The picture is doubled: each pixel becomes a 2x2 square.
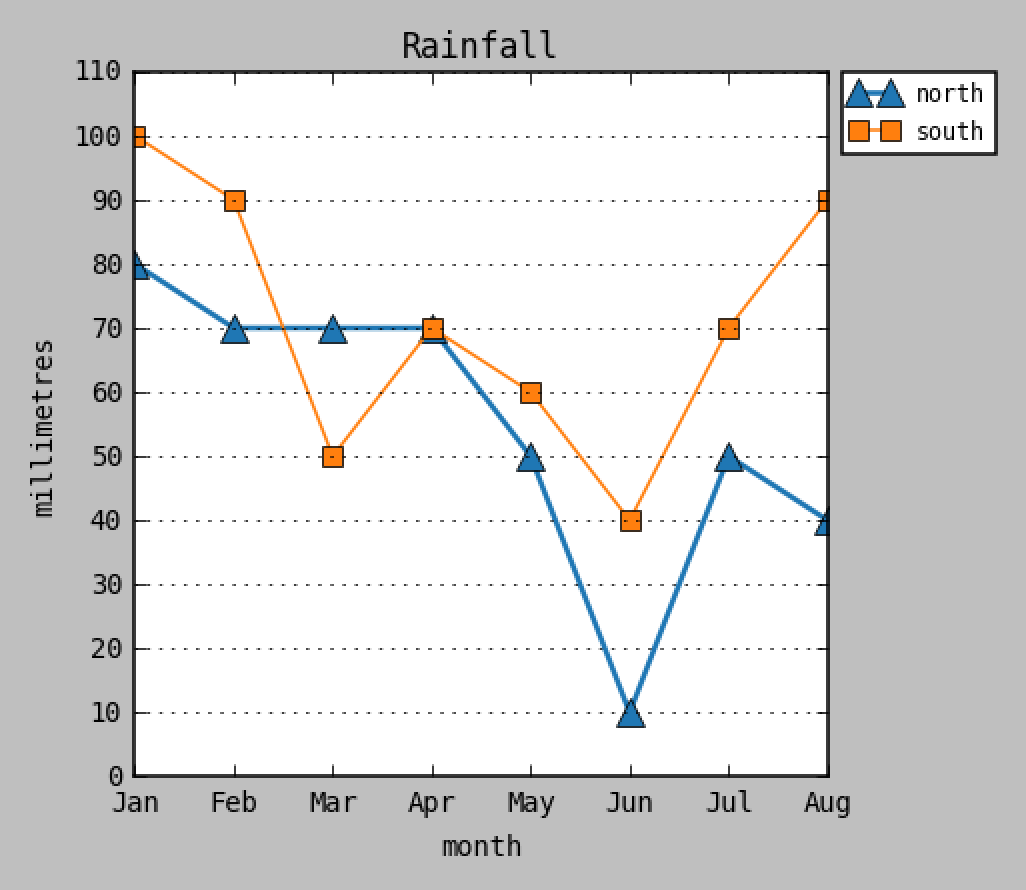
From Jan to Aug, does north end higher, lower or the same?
lower
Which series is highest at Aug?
south
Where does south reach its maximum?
Jan
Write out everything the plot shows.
Title: Rainfall
x-axis: month, ticks Jan Feb Mar Apr May Jun Jul Aug
y-axis: millimetres, ticks 0 10 20 30 40 50 60 70 80 90 100 110
Legend: north, south
Values:
north: 80 70 70 70 50 10 50 40
south: 100 90 50 70 60 40 70 90
